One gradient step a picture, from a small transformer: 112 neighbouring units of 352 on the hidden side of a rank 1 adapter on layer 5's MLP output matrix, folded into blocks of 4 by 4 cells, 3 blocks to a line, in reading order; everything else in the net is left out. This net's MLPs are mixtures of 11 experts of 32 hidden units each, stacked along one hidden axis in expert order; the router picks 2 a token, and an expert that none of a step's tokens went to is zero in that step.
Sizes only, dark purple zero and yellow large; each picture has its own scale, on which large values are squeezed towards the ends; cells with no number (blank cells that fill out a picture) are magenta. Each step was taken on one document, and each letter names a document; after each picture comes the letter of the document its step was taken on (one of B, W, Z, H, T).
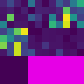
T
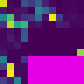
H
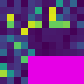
T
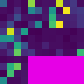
T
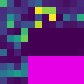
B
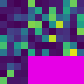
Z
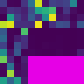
T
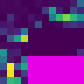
B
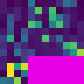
T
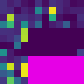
B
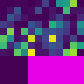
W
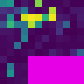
H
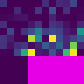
W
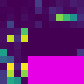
B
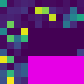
B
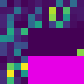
T
